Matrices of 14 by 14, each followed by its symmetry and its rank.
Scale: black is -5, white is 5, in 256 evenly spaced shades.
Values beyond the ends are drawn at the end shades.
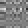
neither, rank two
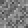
symmetric, full rank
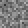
symmetric, full rank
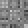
symmetric, rank two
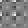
symmetric, rank one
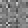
neither, rank three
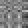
neither, rank two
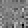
neither, rank three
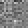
neither, rank three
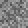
symmetric, full rank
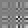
symmetric, rank one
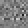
neither, rank three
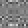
neither, rank two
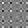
symmetric, rank one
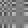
symmetric, rank one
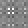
symmetric, rank two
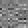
neither, rank two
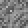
symmetric, full rank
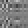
neither, rank two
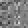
neither, rank three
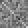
symmetric, full rank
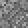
symmetric, full rank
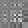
symmetric, rank two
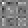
symmetric, rank two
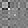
symmetric, rank two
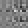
neither, rank two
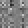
neither, rank three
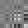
symmetric, rank one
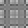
symmetric, rank one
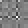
symmetric, rank two
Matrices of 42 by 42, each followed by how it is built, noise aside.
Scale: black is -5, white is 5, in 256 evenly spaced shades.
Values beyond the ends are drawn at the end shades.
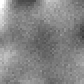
smooth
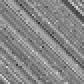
Toeplitz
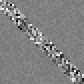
banded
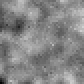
smooth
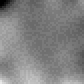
smooth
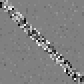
banded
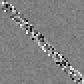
banded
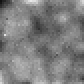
smooth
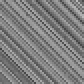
Toeplitz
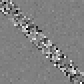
banded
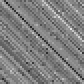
Toeplitz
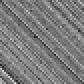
Toeplitz
